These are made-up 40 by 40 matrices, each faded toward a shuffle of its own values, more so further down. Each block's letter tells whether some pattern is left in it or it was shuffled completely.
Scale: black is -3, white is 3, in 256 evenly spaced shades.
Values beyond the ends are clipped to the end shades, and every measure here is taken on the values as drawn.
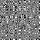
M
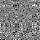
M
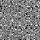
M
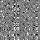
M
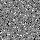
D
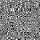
M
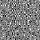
M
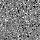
D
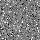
D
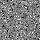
D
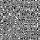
M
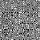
M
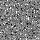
D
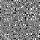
M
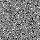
D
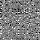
M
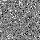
D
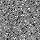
D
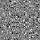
M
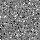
D
